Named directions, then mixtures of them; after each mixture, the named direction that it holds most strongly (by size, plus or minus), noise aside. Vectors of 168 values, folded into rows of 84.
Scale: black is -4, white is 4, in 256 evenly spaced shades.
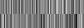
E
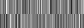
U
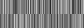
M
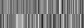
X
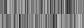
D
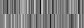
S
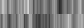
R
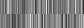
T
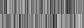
D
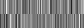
U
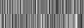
E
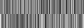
X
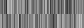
D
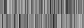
D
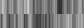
R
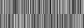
M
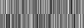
U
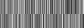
T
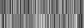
E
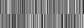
T
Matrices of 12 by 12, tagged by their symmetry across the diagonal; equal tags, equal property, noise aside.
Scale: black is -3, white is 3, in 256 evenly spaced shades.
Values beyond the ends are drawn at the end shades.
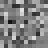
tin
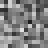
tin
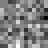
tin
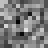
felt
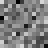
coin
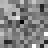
coin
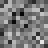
coin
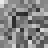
coin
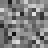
tin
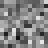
felt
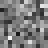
felt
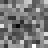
felt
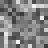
coin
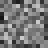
coin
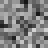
coin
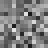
tin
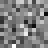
tin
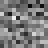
felt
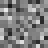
tin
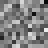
felt
